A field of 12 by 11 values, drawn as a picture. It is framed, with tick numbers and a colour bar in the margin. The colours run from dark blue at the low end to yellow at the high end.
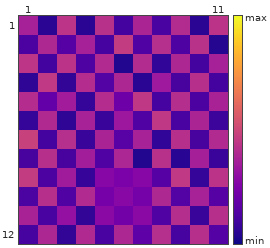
Grain: checkered. Odd rows or columns: none. Odd patch: calmer, in the bottom middle. Slope: none. Calmest part: bottom middle.
